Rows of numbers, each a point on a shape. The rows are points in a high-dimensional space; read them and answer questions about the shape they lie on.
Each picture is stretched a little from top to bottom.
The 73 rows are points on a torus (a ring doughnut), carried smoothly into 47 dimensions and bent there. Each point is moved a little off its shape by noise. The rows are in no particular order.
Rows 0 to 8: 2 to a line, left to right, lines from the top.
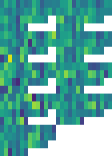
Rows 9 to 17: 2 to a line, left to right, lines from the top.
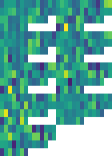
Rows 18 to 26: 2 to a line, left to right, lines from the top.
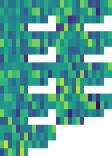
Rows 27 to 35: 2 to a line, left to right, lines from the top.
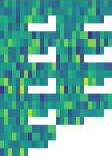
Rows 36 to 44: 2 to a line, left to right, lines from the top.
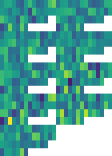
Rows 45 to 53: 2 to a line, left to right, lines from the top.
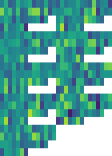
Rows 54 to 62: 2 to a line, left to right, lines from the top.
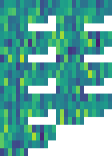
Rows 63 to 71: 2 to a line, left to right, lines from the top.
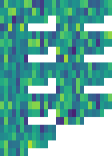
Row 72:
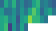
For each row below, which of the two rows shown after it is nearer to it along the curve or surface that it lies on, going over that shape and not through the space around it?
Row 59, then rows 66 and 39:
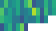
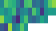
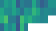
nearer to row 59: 66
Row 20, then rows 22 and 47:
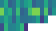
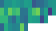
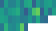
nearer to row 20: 47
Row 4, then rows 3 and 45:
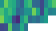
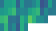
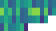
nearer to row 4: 45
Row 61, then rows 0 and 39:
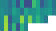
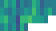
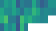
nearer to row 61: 0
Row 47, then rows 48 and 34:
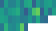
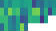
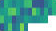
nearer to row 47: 48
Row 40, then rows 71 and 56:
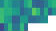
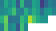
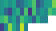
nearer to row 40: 56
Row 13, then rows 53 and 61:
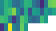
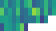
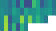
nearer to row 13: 53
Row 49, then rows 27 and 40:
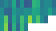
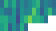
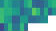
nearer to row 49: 27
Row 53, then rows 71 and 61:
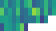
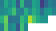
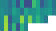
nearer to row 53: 71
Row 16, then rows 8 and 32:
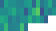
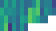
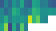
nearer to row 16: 8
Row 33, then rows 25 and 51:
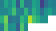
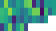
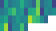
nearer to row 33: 51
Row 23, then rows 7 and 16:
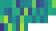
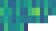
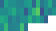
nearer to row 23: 16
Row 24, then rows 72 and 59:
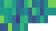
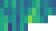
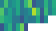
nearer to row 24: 59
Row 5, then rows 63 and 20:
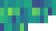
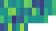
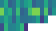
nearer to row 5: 63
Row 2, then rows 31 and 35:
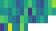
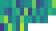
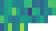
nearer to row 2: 31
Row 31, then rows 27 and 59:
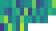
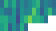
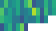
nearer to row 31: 27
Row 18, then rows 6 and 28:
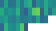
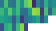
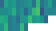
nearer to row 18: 28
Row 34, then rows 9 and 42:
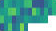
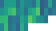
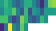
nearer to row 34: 42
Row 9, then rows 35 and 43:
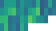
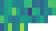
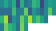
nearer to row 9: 43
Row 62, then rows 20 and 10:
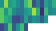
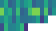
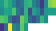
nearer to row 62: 20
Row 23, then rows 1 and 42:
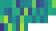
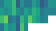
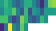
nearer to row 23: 42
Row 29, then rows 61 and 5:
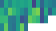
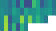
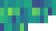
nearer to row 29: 5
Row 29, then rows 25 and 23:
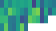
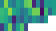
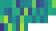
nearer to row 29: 25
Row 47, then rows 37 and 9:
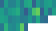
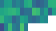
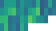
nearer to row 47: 9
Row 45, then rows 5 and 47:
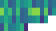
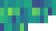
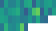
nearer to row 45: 47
